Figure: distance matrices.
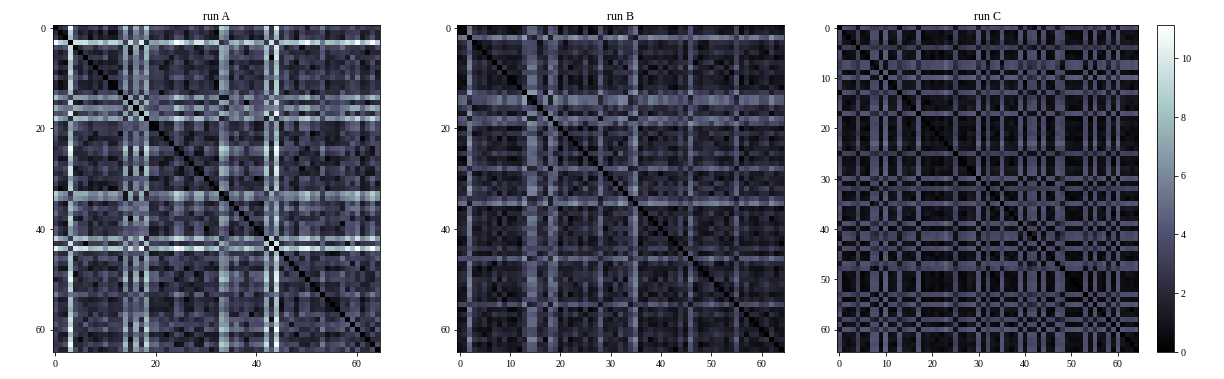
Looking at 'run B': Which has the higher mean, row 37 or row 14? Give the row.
14
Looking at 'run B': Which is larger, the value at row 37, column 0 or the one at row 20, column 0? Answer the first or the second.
the first
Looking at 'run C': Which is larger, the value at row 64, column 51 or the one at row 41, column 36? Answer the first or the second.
the second
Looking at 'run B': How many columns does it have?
65
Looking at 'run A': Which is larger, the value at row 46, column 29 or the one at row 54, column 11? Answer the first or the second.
the first
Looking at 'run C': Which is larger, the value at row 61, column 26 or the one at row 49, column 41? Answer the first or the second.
the second
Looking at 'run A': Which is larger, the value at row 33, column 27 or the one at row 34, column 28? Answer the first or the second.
the second
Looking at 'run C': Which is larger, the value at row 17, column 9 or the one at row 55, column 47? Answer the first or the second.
the first
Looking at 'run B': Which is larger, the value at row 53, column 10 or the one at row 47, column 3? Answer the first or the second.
the second
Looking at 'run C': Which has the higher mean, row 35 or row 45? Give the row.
35
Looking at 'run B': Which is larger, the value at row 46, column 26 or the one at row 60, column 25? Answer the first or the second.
the first
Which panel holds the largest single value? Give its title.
run A
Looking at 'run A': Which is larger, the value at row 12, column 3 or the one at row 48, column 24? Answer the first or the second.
the first
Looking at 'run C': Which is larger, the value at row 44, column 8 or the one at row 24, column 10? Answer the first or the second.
the second
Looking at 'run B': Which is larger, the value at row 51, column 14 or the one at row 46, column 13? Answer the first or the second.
the second
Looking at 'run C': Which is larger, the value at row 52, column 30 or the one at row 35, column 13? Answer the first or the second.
the first
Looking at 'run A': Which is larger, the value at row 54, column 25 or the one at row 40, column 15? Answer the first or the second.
the second
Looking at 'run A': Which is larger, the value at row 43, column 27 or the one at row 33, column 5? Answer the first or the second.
the second
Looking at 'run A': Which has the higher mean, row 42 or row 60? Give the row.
42
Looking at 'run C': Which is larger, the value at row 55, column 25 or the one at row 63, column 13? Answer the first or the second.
the second
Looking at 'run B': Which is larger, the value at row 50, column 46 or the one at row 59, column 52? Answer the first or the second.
the first
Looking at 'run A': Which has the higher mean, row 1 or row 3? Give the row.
3
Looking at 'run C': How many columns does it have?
65
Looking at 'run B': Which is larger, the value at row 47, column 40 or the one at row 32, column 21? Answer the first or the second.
the second
